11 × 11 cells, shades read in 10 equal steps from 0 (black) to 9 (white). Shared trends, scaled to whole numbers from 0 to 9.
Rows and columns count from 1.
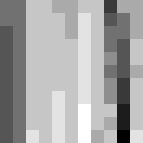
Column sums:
35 44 78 77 80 74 90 76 52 29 74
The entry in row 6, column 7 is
8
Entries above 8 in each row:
0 0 0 0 0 0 0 0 1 1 1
